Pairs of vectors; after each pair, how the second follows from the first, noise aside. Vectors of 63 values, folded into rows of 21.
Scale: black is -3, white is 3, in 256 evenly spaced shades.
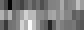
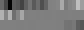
partly zeroed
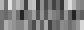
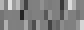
partly zeroed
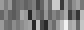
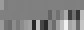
partly zeroed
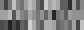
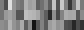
wrapped around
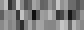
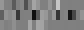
partly zeroed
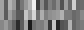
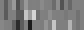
partly zeroed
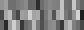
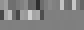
partly zeroed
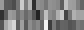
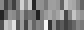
copied
